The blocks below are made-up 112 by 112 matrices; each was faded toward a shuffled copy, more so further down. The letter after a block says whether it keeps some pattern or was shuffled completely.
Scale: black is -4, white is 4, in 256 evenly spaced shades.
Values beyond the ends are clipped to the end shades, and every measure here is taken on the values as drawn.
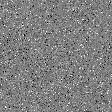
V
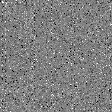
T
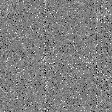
T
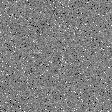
V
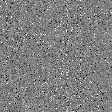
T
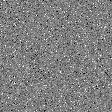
V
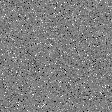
V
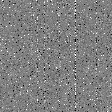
T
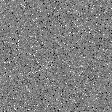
V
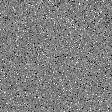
V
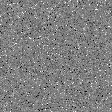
V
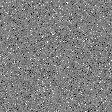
V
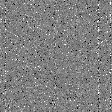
T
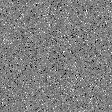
V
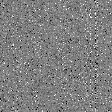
T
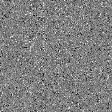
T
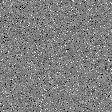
V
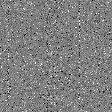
T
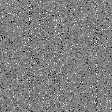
T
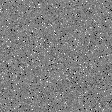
V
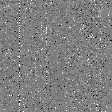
T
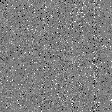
T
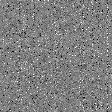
T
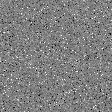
V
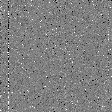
T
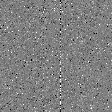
T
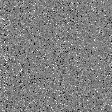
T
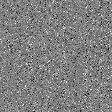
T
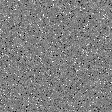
V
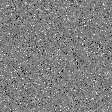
V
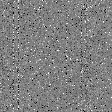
T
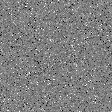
V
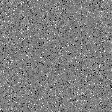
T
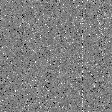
T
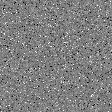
V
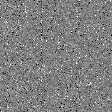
T
